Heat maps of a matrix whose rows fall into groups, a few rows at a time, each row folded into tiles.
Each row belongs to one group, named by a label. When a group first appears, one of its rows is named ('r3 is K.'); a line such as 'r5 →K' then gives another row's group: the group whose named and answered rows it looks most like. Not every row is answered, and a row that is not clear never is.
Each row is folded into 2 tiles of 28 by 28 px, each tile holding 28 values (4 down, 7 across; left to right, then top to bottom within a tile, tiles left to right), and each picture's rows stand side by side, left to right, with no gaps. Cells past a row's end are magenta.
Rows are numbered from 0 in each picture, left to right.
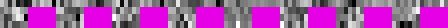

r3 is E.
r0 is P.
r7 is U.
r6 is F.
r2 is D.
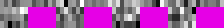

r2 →U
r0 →U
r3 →F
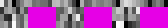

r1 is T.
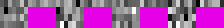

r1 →T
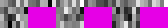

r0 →E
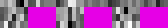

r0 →T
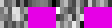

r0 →P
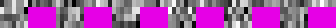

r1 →P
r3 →D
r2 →U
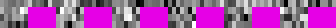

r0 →U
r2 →P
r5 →F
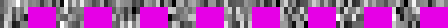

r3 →F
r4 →P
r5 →D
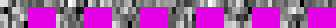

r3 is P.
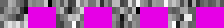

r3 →T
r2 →E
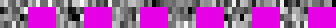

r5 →P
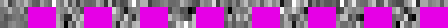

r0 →E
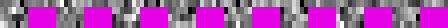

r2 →U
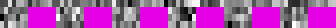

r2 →P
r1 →D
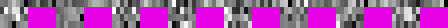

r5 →E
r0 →P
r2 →D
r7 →P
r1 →P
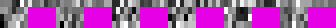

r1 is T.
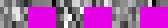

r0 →P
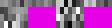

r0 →T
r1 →D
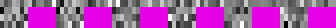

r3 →D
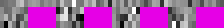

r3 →T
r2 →E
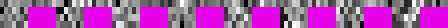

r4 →T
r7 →U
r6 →D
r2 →F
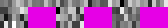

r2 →E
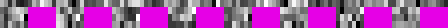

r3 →U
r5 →F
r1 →T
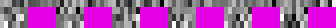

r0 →T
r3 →T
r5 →E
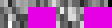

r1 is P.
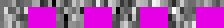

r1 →E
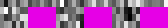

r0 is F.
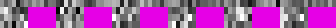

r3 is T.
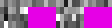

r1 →D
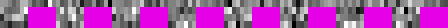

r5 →T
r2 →U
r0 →U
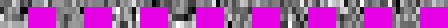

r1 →E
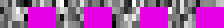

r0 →P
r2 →U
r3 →F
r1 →E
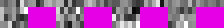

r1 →D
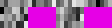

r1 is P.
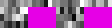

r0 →U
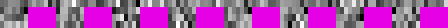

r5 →E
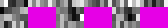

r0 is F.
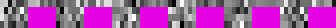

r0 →D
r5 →D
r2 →T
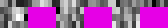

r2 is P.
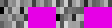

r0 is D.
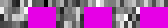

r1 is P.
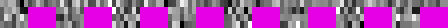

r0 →T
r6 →D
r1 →E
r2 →D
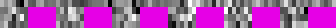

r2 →T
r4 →D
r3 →U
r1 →P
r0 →T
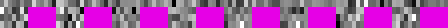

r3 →F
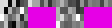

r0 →D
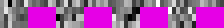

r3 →D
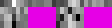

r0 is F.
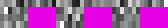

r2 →E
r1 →T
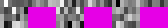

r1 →D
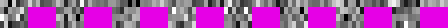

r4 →D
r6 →E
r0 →D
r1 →E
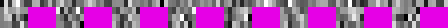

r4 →P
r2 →E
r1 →D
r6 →P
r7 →E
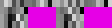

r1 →E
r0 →E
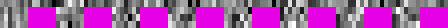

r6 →U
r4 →E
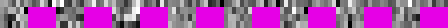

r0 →E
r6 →F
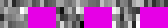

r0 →U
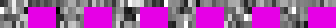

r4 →T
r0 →F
